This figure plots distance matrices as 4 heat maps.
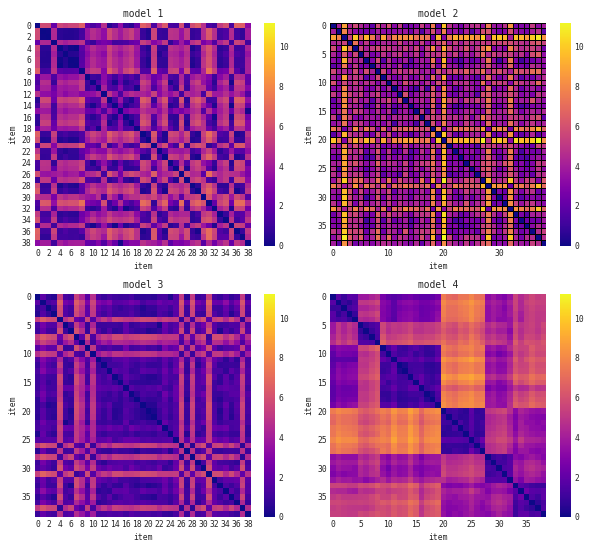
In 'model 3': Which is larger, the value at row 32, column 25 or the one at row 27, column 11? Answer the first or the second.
the first
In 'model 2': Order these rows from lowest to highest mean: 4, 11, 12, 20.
11, 12, 4, 20
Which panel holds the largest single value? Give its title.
model 2
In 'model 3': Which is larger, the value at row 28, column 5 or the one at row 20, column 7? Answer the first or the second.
the second
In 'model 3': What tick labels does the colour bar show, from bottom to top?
0, 2, 4, 6, 8, 10
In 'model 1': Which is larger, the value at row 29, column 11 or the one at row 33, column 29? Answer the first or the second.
the first
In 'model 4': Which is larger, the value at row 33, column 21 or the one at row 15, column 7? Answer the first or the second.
the second
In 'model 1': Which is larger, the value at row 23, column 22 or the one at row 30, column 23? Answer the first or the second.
the second
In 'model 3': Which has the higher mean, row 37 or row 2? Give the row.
37
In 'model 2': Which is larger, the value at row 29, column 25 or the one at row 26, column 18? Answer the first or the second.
the second
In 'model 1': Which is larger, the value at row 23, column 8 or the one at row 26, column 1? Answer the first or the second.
the second
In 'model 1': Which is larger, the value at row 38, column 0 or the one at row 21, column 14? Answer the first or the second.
the first
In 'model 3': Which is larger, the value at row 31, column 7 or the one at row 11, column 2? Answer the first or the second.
the second
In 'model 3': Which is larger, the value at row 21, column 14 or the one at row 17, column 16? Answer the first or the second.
the second
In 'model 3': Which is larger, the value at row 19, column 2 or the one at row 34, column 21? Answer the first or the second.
the second
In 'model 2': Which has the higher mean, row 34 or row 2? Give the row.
2
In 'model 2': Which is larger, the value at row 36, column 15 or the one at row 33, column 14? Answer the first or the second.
the first
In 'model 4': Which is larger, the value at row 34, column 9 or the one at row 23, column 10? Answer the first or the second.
the second
